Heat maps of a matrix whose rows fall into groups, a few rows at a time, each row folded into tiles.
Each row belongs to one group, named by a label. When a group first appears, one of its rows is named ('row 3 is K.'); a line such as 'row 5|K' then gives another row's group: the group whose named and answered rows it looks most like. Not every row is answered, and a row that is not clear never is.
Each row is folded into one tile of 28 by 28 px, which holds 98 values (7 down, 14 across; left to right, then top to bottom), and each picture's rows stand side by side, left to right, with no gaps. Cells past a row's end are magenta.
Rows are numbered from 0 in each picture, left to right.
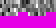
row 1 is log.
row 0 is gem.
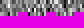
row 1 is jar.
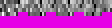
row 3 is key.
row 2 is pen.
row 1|pen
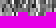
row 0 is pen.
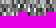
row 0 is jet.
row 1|jar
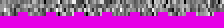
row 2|gem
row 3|gem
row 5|pen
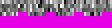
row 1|key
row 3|log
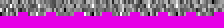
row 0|jar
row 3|log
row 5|log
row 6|log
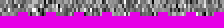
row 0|jet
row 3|jar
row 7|log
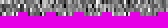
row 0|jet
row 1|pen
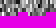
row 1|key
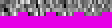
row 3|jet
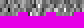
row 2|jet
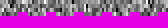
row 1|gem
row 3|jar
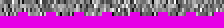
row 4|jar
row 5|pen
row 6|key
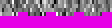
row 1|pen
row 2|log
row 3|jet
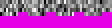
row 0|jar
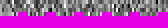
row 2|log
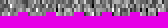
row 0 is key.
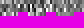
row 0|jet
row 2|jet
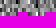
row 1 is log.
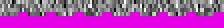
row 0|key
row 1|pen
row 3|key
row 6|log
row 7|jar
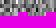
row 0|gem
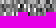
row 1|jar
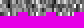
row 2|jet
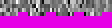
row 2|pen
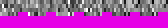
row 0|key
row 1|log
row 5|pen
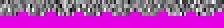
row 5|jet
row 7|gem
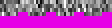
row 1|key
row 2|log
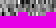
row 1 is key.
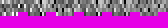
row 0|jet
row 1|pen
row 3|pen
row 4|pen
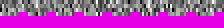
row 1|log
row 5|log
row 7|gem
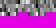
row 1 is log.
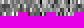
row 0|jet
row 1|pen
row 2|key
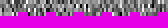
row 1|jar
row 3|jar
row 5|key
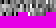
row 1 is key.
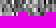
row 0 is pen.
